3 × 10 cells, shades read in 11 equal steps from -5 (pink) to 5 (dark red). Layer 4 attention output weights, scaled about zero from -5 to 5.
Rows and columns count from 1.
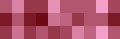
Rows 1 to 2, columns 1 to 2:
0 -3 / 4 0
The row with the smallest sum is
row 1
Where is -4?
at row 1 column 5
